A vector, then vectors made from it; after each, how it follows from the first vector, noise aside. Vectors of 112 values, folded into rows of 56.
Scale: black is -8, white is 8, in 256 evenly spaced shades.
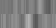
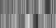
scaled up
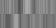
reversed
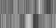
scaled up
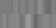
shrunk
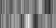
scaled up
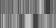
scaled up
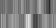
scaled up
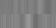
shrunk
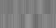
shrunk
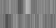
reversed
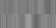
shrunk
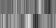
scaled up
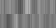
reversed
